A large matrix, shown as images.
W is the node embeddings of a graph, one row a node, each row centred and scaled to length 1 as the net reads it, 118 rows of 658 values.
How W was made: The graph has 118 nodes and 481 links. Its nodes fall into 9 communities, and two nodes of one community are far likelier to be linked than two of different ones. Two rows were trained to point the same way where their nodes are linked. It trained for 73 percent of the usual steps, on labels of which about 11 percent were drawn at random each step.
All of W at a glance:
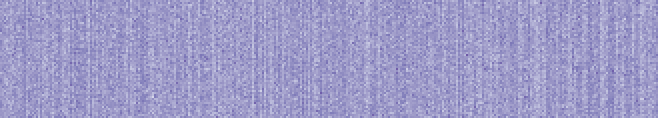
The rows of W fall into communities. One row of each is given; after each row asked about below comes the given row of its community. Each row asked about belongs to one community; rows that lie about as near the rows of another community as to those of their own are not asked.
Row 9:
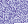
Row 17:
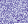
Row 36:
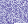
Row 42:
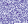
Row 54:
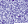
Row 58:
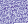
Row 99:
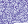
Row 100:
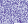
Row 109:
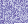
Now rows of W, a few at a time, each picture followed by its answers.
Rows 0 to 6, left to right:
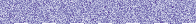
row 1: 109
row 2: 42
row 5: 100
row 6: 36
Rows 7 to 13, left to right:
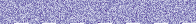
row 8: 109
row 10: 42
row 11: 99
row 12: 36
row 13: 99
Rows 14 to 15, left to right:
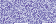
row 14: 109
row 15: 54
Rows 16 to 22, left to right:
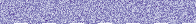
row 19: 99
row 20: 109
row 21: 58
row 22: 58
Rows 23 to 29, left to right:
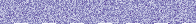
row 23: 17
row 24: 100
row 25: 36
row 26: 99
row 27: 100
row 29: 36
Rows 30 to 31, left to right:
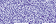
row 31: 58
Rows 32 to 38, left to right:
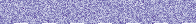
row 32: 99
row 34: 54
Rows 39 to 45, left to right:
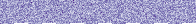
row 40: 100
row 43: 36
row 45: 58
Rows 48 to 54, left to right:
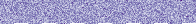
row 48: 42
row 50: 109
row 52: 100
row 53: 42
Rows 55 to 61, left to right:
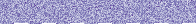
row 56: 36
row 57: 9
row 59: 9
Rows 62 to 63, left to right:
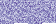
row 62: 42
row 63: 99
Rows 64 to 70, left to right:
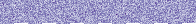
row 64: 9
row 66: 36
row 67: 42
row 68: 42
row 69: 42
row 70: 17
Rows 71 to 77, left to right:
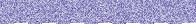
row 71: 100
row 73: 9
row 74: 109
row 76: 109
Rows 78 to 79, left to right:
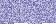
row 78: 36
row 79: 42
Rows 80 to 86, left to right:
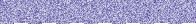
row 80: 100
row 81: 17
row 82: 109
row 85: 100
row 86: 109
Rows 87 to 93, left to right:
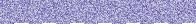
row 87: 17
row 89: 100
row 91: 54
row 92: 99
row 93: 9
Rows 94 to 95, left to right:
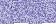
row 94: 42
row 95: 100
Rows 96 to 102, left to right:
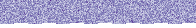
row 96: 58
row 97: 100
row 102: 42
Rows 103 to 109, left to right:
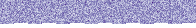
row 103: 42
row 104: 58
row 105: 36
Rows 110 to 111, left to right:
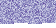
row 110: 54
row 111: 17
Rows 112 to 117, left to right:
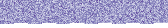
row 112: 17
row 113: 100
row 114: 109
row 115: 109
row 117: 99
